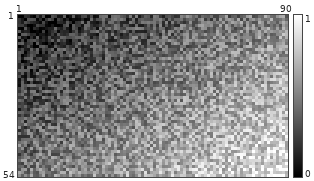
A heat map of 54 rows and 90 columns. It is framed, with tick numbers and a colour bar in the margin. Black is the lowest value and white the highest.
Odd rows or columns: none. Slope: up to the bottom right. Grain: fine. Ninth with the lowest average: top left. Ninth with the highest average: bottom right.
